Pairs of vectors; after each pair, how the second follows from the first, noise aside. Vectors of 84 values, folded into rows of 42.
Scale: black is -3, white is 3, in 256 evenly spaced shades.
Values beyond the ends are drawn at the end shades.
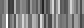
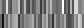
shuffled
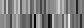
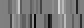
partly zeroed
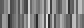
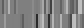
partly zeroed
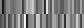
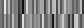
shuffled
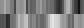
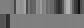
partly zeroed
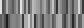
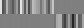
partly zeroed
